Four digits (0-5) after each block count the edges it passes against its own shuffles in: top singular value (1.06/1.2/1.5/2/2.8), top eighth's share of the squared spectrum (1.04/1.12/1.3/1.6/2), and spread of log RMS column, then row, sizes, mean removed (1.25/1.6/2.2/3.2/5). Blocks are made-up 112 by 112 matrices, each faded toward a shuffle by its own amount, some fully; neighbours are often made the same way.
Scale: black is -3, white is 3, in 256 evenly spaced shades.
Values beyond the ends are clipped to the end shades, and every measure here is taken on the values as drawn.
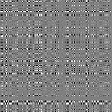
5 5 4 5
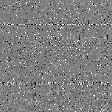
4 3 1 2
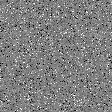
0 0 0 0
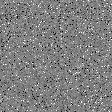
2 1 0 0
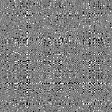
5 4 3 3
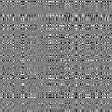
5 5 4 4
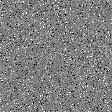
1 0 0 0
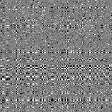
5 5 3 4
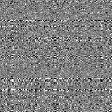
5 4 2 4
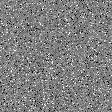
1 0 0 0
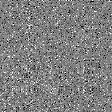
4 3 2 1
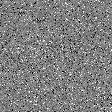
2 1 0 0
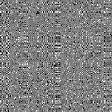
5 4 3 3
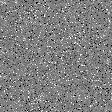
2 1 0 0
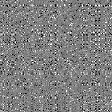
5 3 3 3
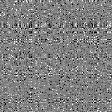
5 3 2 3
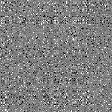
4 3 2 2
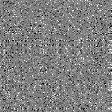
4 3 2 2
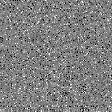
4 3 1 2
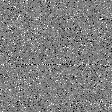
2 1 0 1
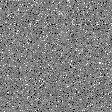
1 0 0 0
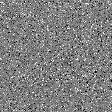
3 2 0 1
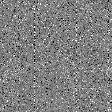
2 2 2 0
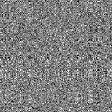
4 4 3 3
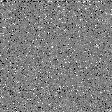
2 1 0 1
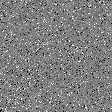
0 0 0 0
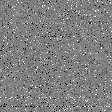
2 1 0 1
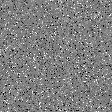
0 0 0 0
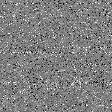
2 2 0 2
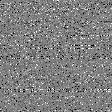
3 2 0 3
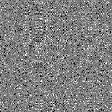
4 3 2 2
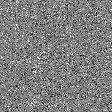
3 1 0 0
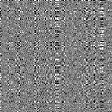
5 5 4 4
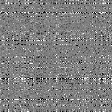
5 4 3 4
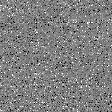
3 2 1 1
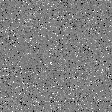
2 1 0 1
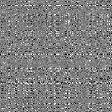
5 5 3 4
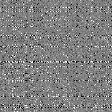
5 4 2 3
